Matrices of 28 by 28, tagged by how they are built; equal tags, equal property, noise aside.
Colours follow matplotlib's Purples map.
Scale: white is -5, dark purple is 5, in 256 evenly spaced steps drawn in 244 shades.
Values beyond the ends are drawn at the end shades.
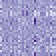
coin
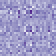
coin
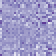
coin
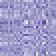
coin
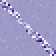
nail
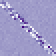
nail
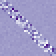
nail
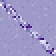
nail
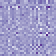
coin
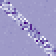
nail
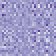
coin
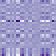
coin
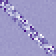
nail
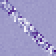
nail
